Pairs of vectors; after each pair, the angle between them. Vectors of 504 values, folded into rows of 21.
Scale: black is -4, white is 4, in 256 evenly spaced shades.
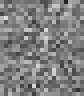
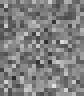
partly opposed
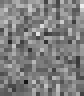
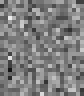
orthogonal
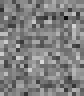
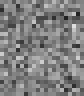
nearly parallel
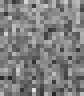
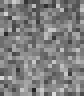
nearly opposite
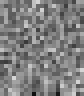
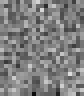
nearly parallel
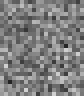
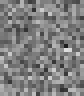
nearly parallel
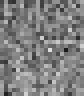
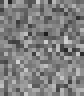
partly aligned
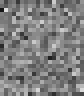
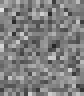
nearly opposite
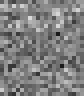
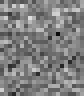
nearly parallel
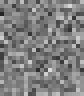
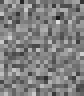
partly opposed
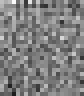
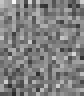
nearly parallel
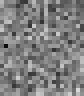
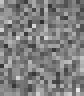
nearly parallel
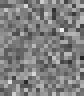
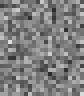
partly aligned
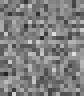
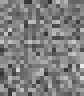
partly aligned
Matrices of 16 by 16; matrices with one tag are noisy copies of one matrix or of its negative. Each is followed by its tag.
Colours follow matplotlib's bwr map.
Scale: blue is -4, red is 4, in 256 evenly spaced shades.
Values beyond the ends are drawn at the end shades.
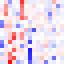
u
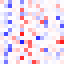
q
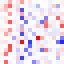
q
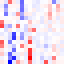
u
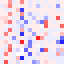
q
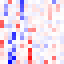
u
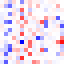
q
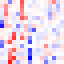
u
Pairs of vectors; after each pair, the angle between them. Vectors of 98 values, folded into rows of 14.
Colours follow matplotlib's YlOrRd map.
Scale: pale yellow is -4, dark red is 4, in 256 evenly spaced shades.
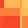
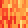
partly aligned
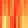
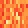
orthogonal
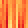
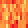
partly opposed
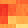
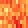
partly opposed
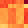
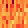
orthogonal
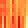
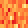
orthogonal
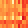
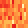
partly opposed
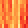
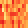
partly opposed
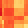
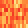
partly aligned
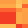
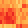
nearly parallel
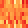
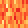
partly aligned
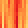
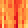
nearly parallel
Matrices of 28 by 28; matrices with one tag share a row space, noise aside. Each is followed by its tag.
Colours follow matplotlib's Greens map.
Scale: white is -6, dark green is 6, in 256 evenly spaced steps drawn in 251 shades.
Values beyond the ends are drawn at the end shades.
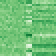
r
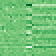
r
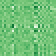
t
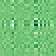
t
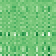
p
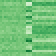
r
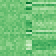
r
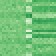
r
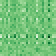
p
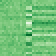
r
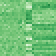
r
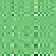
t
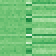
r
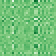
t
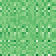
p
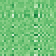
t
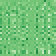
p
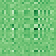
t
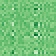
t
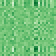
t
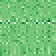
p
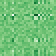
t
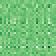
p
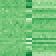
r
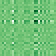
t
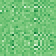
t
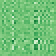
t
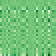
p
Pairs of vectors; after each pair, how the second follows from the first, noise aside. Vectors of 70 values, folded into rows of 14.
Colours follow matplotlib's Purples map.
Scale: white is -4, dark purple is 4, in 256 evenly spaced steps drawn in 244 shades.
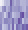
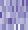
shuffled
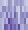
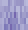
shrunk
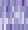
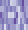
shuffled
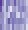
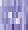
reversed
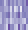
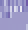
partly zeroed
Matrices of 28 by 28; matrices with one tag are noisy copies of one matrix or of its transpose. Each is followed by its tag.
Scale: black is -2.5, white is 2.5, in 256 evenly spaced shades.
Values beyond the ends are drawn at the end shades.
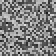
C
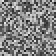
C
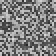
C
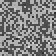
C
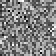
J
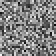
C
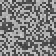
C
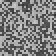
C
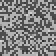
J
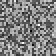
J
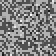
C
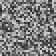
C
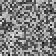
C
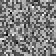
J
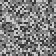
C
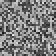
C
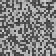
J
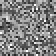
C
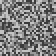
C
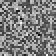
C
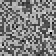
C
